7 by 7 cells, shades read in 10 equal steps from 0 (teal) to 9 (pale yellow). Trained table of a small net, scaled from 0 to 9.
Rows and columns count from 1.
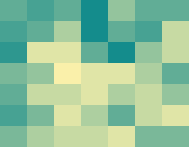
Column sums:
19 35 48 32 33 34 37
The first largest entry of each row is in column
5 7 2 3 4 3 5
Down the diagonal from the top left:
3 3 8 8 6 7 4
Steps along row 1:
down up down up down same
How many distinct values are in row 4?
6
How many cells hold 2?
4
